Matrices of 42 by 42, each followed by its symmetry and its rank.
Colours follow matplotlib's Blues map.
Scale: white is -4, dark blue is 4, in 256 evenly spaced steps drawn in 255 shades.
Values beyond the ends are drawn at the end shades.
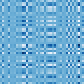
neither, rank one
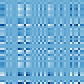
neither, rank one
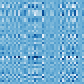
neither, rank two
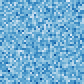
neither, full rank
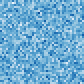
neither, full rank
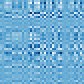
neither, rank two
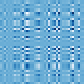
neither, rank one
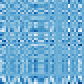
neither, rank two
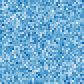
neither, full rank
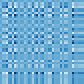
symmetric, rank one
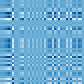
neither, rank one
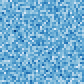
neither, full rank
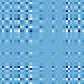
symmetric, rank one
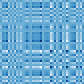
symmetric, rank one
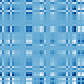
symmetric, rank one
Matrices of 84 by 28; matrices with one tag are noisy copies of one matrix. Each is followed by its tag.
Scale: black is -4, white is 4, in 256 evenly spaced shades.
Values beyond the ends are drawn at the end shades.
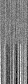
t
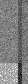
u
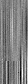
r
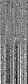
t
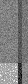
u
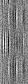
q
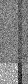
u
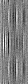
q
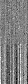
t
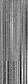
r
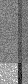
u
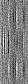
q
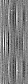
q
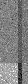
u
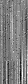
r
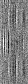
q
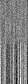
t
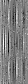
q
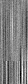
r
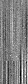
r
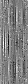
q
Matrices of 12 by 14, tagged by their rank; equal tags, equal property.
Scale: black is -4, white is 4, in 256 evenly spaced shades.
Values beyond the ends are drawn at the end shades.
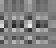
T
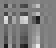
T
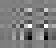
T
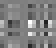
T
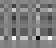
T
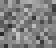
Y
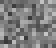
Y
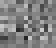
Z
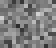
Y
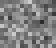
Y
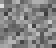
Y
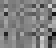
Z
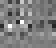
Z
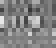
Z
